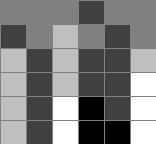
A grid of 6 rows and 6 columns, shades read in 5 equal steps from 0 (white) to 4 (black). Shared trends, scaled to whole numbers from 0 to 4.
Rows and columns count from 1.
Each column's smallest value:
1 2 0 2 2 0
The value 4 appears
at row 5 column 4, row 6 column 4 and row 6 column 5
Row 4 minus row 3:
0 0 0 0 0 -1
